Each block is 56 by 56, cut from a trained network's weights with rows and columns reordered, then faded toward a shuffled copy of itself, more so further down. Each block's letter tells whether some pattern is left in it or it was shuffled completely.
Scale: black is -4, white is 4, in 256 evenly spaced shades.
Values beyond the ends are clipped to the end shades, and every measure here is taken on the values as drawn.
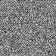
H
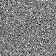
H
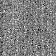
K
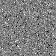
H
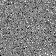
H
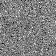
H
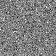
H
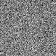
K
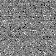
K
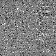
K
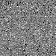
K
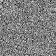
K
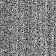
K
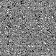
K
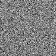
K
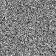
H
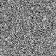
K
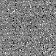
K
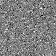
H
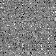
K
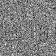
K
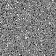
H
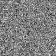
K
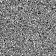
H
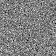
H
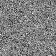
H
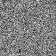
H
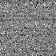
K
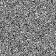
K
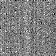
K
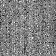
K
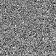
K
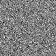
H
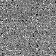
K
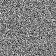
H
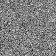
H
